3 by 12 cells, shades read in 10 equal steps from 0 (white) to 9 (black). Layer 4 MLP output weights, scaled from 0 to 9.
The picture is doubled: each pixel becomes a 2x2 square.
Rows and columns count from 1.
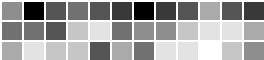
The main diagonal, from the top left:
4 5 2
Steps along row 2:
same up down down up down same down down same up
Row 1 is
4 9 6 5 6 7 9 7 6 3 6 7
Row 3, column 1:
3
